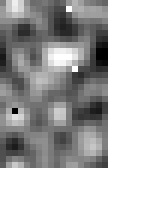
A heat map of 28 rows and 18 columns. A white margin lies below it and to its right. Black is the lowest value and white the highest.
Ninth with the lowest average: middle right. Mirror symmetry: none. Ninth with the highest average: centre. Lone odd cells: 3, 2 higher and 1 lower than their neighbours.
